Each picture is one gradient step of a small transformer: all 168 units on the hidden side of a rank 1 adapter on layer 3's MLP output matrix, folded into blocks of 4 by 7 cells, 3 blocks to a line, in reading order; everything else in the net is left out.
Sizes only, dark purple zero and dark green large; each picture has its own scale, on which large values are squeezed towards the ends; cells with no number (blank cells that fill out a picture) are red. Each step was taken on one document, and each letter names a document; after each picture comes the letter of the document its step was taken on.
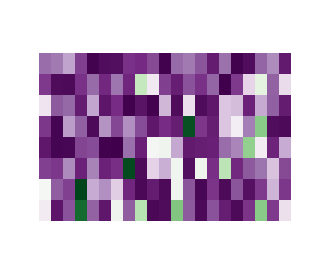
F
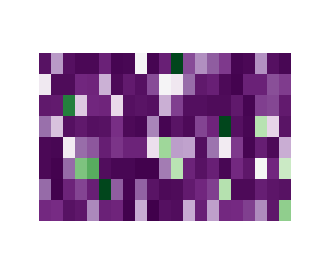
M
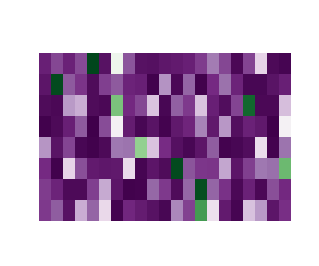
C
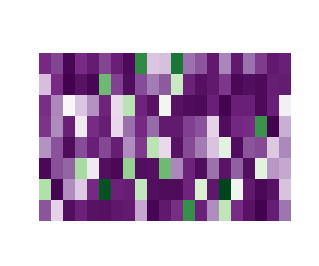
M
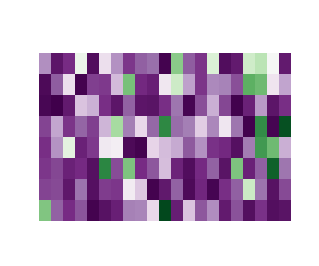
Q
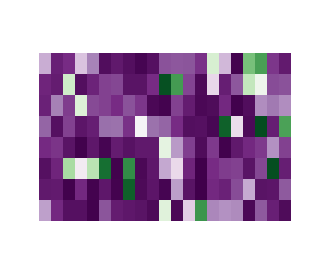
Q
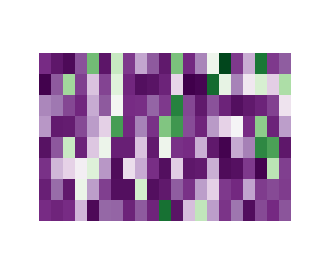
Q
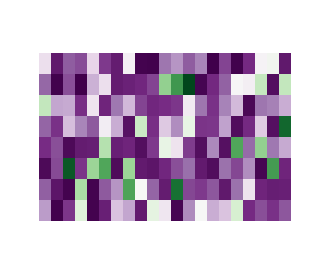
Q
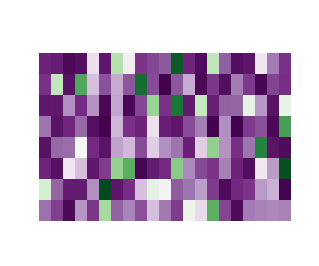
C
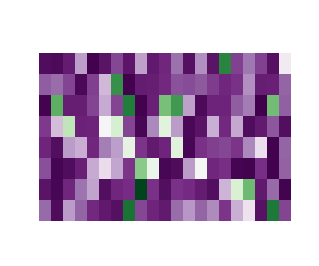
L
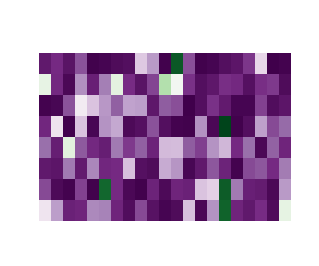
M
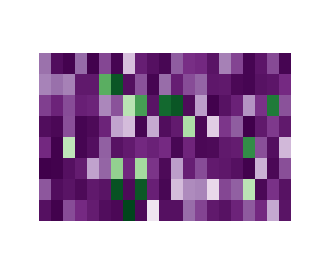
L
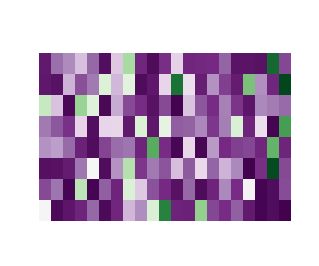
Q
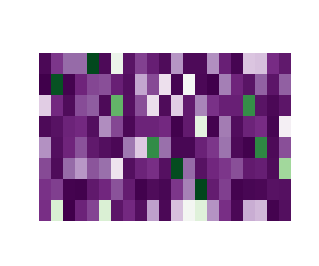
C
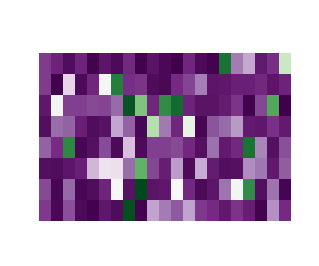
L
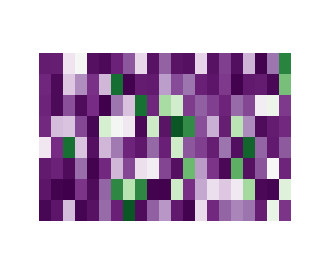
L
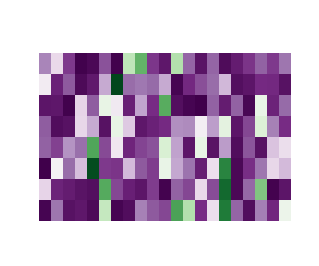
M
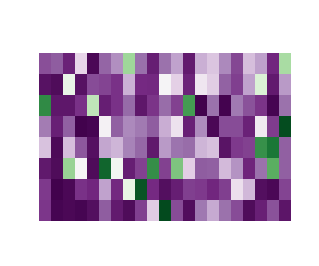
Q
